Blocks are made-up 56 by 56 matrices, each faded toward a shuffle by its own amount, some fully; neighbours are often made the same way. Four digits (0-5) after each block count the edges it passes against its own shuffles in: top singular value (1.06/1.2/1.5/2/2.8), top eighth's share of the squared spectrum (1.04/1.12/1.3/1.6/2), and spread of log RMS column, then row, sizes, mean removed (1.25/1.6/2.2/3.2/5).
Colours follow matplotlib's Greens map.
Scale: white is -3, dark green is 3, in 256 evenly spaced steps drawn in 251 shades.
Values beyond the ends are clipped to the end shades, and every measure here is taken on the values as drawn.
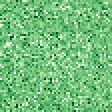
2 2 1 1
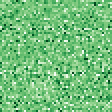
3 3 1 2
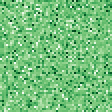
2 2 0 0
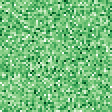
0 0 0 0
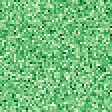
0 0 0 0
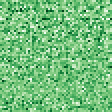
1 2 0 3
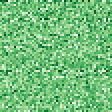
1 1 0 2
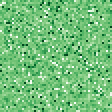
1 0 0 0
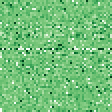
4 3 0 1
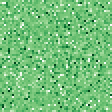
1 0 0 0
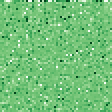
3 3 0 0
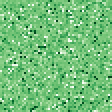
1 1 0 0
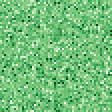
0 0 0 0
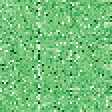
3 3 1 0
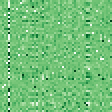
4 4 2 1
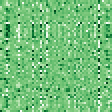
4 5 3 2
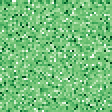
2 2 0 0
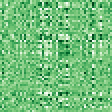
5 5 3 3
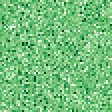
2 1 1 0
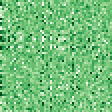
4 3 2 1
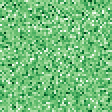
2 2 0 0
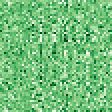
4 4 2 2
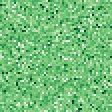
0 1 0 0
